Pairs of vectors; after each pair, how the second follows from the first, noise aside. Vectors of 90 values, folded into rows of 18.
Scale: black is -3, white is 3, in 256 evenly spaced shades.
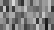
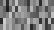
reversed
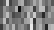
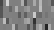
partly zeroed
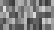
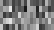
reversed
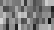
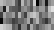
reversed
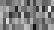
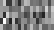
reversed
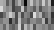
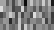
copied
